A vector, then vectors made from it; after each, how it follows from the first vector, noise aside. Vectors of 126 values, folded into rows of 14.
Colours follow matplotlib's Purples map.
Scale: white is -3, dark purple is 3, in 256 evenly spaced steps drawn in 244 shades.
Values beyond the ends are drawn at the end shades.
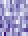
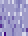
partly zeroed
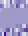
partly zeroed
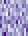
sign-scrambled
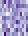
sign-scrambled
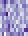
sign-scrambled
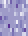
partly zeroed
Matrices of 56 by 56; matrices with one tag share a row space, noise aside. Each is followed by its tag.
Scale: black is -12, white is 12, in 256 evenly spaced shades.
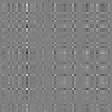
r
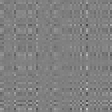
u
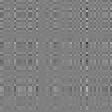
u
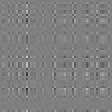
r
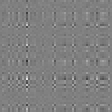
r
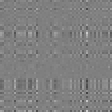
u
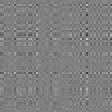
u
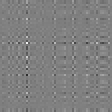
r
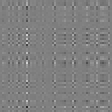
r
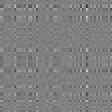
u
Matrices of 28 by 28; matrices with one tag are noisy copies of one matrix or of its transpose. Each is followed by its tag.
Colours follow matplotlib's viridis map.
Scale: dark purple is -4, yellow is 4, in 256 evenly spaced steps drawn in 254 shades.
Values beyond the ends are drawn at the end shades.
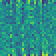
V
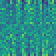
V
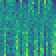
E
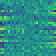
V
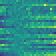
E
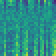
E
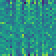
V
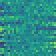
V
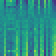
E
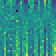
E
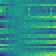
E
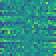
V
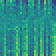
E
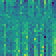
E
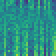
E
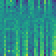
E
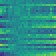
E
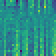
E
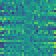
V
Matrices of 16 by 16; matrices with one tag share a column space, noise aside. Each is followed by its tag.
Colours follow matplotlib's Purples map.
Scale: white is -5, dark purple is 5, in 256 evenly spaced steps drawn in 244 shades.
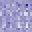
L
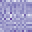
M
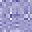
M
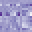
L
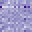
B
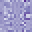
M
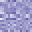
M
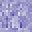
L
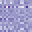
B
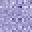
B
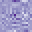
M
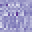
L
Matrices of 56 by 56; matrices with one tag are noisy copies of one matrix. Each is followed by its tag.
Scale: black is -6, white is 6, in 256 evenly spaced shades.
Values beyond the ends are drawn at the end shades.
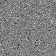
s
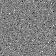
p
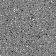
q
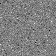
s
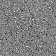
q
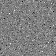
p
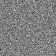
p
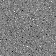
q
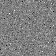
p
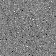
q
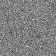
q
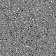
q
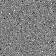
p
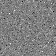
p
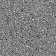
q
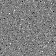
p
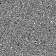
s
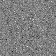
q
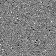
s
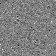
s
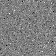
p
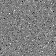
p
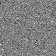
s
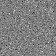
p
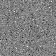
q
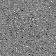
q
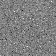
q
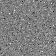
p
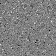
s
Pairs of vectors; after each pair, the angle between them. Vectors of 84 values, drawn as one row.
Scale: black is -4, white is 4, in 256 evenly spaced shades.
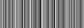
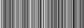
partly aligned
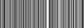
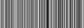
nearly opposite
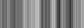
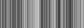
nearly parallel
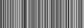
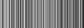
partly opposed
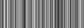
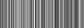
partly aligned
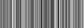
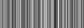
nearly opposite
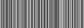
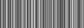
partly opposed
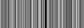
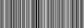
partly opposed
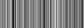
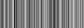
partly opposed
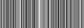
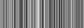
orthogonal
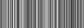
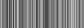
nearly opposite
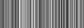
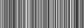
orthogonal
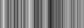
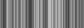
nearly opposite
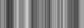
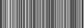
orthogonal
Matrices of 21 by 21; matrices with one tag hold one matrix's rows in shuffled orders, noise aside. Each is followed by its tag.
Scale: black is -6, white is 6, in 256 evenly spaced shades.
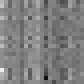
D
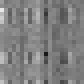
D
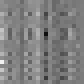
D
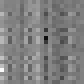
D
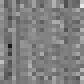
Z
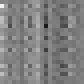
D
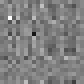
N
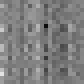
D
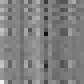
D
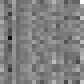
Z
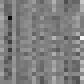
Z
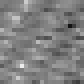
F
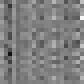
Z
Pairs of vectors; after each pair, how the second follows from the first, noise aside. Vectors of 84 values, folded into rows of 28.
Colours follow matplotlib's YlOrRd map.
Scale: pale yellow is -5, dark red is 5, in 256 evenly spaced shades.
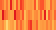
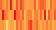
copied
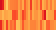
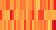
reversed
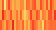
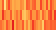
copied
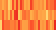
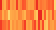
reversed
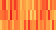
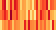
scaled up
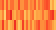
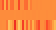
partly zeroed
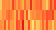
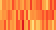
copied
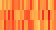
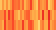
copied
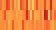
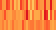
copied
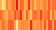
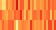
copied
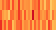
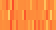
partly zeroed
